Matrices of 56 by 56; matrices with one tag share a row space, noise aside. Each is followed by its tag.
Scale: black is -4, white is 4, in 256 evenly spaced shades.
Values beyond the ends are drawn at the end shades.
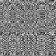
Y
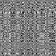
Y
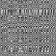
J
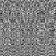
Y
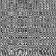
J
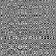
J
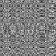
Y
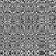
Y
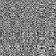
Y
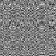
Y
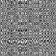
J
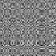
Y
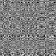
Y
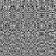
Y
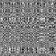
Y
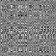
J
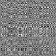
J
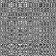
J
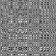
J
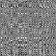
J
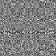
Y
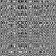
J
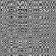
J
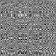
J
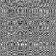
J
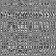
J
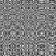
Y
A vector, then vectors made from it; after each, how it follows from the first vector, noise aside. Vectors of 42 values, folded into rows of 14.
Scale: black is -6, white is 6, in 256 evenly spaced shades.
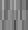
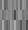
wrapped around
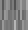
negated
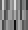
scaled up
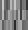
scaled up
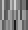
scaled up
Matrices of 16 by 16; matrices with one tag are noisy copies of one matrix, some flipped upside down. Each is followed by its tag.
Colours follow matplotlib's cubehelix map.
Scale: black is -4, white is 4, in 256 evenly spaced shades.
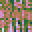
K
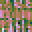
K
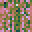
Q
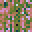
Q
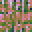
K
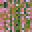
Q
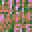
K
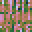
K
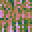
K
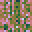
Q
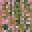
Q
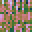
K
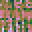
K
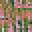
K
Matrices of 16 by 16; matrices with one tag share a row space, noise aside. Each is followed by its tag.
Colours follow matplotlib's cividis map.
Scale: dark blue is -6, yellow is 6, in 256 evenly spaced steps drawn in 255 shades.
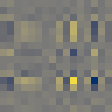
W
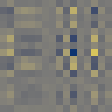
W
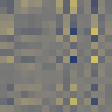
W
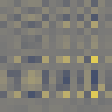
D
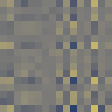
W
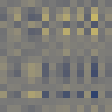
D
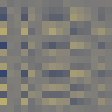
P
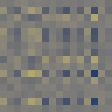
D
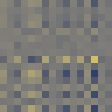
D
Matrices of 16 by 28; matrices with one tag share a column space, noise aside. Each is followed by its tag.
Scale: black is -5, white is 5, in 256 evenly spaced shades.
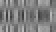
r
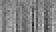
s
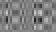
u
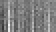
s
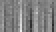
s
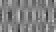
r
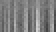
s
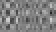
u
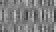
r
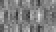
r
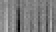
s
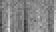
s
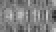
r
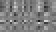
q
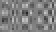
u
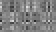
q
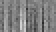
s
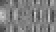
r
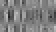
r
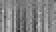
s
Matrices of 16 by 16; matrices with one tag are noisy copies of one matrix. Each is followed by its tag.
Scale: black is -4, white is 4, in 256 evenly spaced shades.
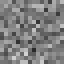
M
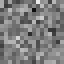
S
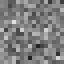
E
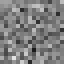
M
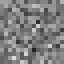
M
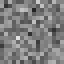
S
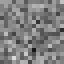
M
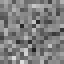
M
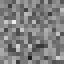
E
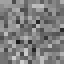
M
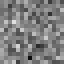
E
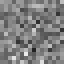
M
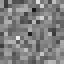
S
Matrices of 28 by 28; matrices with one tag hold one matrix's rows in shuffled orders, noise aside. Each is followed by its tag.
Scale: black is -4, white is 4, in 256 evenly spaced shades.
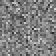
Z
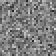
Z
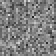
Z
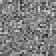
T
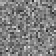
Z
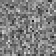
Z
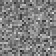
T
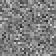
T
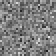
T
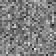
Z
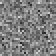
T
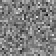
T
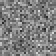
T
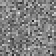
Z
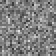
Z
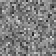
Z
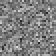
T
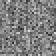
Z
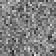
Z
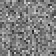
Z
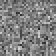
T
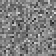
Z
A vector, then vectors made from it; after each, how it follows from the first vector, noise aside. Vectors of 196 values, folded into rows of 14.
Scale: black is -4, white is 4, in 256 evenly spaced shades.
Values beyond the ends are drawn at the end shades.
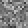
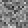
negated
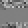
partly zeroed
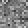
wrapped around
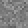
shrunk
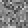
negated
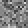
negated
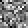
scaled up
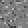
partly zeroed
